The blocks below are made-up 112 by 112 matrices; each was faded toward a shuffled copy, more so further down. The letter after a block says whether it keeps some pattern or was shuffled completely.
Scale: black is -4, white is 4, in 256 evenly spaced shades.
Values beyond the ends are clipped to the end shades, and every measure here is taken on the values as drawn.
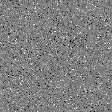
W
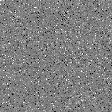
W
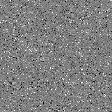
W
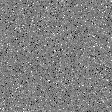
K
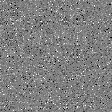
W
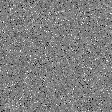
K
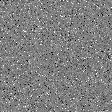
K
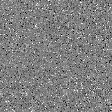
W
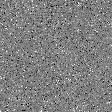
K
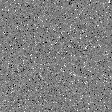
K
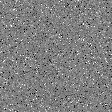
K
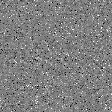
W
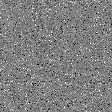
W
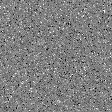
K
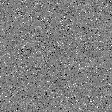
W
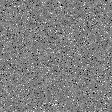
K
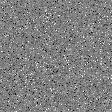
K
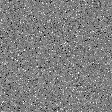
K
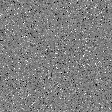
K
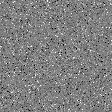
K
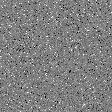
K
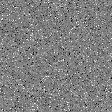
W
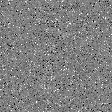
W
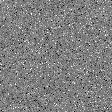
K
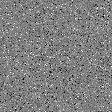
W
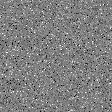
K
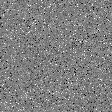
K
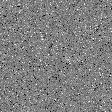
K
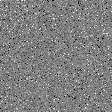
W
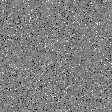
W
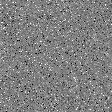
K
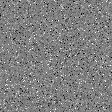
K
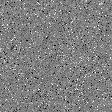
K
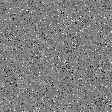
K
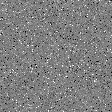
K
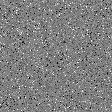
K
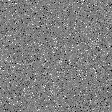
K
